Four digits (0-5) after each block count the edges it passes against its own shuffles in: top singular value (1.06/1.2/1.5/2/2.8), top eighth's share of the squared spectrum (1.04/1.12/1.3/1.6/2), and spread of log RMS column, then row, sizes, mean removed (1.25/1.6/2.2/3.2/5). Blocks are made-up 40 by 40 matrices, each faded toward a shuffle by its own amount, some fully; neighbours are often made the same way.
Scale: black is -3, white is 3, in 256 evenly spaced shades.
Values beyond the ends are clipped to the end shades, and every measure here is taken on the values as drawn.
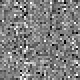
1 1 2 0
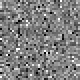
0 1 1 0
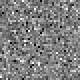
0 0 0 0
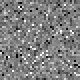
0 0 0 0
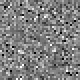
0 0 0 0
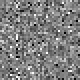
1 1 2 0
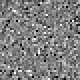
0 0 0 0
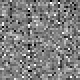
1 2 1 0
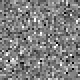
0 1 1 0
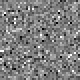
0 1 0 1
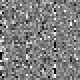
2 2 3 0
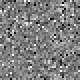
1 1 1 0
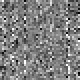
1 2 3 0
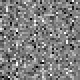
1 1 2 0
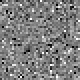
0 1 1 1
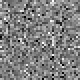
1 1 2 0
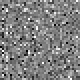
1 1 1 0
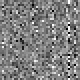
2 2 3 0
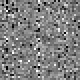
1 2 2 0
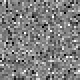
0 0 0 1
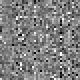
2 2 3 0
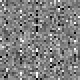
1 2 3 0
